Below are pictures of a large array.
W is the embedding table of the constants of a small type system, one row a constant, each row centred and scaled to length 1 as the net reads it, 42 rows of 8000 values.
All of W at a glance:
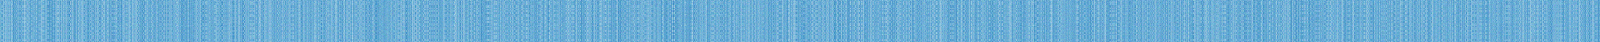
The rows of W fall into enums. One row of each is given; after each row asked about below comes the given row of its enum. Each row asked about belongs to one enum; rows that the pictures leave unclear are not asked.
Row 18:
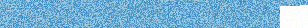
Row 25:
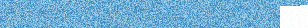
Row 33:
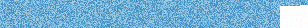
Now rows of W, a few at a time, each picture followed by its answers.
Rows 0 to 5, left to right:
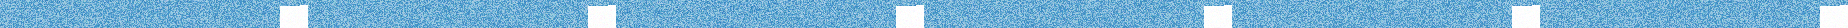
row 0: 18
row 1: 33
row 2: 25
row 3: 33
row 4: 33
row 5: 18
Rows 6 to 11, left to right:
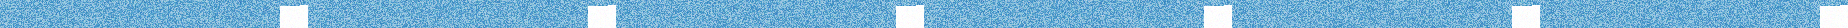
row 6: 18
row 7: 18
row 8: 33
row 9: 18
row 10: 33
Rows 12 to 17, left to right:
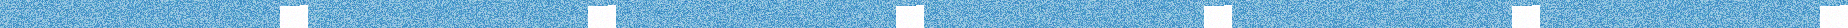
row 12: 18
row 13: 18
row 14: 25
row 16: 33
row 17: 18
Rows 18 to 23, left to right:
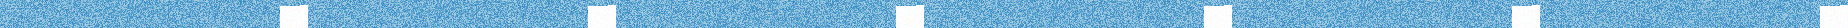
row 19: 18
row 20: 33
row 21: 18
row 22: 18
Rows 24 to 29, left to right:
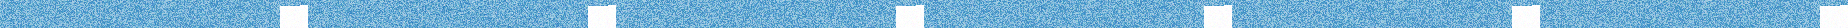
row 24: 33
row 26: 18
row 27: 33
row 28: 33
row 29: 33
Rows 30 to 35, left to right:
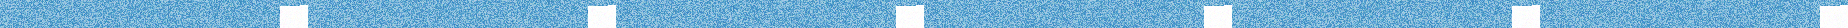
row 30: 18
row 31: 18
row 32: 33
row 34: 18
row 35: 33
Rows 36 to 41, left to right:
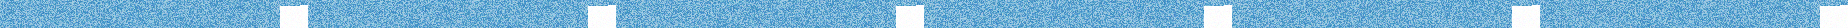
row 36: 33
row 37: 33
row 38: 33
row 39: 18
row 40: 18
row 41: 33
